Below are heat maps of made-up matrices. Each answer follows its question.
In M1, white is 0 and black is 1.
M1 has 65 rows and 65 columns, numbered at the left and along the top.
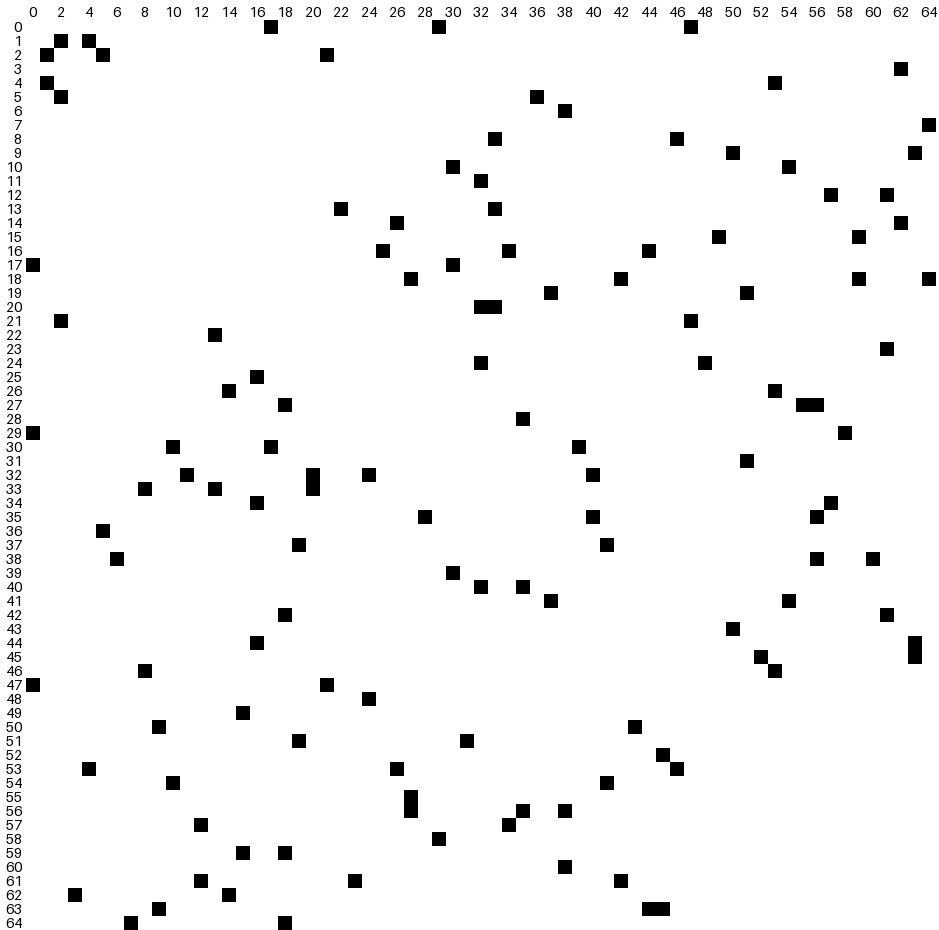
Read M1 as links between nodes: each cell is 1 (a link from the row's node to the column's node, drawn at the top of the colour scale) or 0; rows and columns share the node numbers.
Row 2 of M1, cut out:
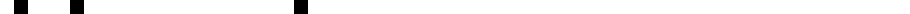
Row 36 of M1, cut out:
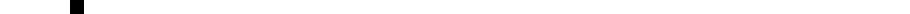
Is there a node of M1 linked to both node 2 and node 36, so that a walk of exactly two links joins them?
yes
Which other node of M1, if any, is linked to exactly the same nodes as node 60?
node 6
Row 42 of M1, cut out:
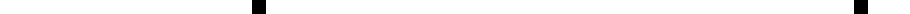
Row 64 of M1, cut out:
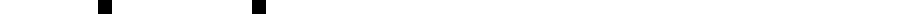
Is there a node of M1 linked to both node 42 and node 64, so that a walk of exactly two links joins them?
yes
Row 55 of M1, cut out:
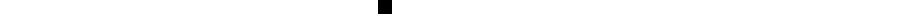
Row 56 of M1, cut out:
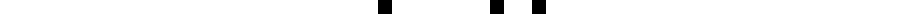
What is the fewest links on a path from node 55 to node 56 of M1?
2
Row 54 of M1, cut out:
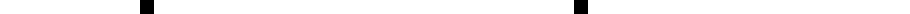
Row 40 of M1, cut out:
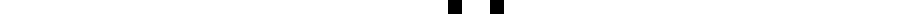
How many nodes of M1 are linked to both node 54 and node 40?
0
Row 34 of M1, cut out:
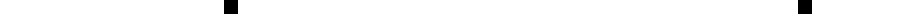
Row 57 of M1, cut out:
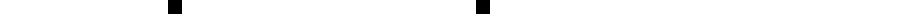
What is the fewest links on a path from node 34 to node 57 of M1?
1
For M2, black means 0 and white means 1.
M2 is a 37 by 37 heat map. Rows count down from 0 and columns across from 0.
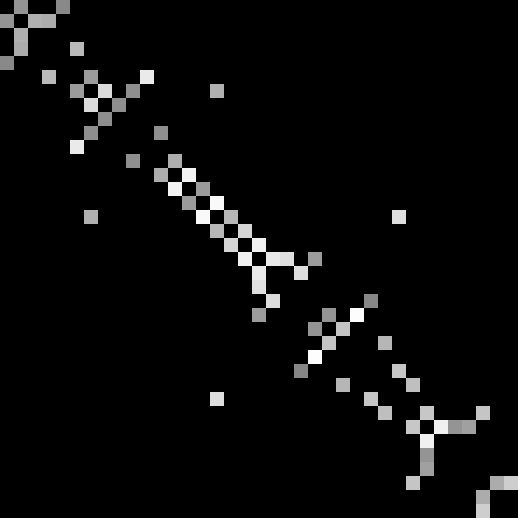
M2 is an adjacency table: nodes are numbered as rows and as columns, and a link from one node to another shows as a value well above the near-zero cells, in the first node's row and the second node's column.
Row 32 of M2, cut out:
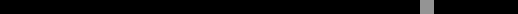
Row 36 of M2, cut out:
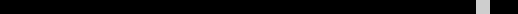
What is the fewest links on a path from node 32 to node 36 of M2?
4
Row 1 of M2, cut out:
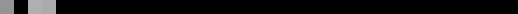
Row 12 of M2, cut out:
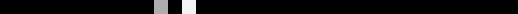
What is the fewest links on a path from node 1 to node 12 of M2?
6
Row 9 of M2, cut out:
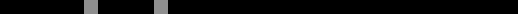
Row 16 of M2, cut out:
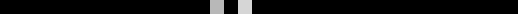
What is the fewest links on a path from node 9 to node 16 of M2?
3
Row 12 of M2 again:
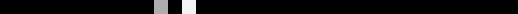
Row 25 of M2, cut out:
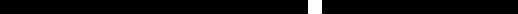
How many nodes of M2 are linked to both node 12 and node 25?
0
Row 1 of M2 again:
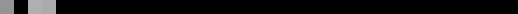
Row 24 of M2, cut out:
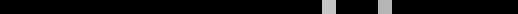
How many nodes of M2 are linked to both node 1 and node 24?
0
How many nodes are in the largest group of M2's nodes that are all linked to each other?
2
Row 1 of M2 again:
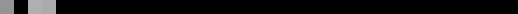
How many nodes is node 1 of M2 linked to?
3
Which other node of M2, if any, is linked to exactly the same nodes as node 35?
node 36
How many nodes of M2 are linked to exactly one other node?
11
